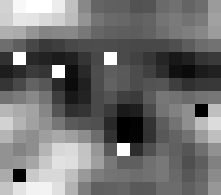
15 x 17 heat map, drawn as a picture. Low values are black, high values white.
The halves do not mirror each other. Six lone cells stand out: four far higher and two far lower than their neighbours. There are no regular stripes. The ninth with the lowest average is the centre.
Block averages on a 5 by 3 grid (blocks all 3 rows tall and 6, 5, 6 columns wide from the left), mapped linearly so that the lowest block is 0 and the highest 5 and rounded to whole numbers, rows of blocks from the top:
522
110
101
412
522
